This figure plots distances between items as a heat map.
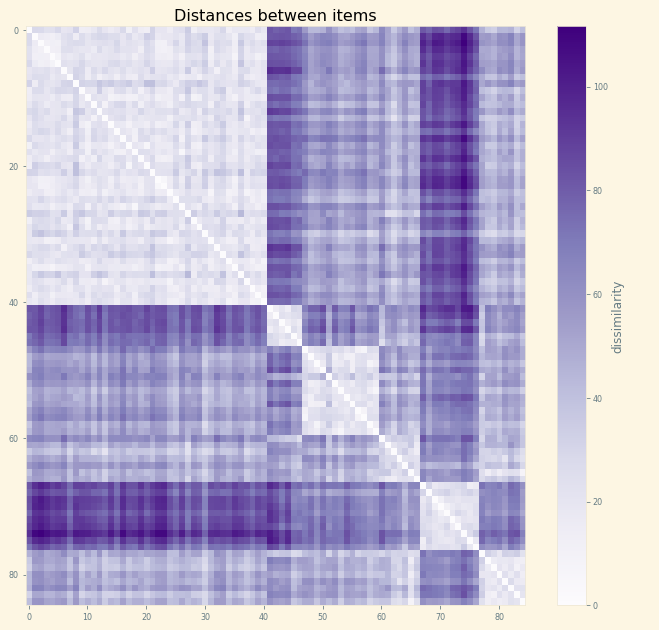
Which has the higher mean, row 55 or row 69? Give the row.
69
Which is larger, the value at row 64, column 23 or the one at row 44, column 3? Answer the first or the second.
the second
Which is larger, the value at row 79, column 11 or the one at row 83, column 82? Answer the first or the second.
the first
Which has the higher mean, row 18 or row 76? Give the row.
76
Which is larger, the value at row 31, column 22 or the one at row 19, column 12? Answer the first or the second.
the second
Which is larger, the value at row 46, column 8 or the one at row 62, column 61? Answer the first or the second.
the first
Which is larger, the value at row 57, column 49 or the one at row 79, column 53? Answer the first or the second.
the second
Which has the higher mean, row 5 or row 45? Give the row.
45
